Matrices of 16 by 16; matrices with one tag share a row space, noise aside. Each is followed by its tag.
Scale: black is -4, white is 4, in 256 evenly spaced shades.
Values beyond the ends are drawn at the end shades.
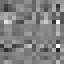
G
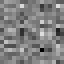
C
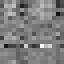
C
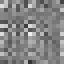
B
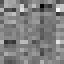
C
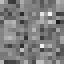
C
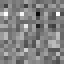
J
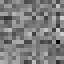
G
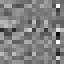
G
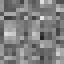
C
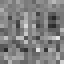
J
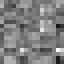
C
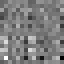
B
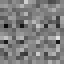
J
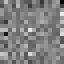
B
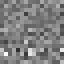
B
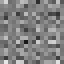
J
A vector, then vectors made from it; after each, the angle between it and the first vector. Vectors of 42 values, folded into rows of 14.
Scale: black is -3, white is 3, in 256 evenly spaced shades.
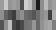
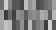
partly aligned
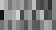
orthogonal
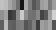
partly aligned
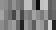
partly aligned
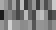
orthogonal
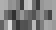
nearly parallel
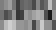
orthogonal
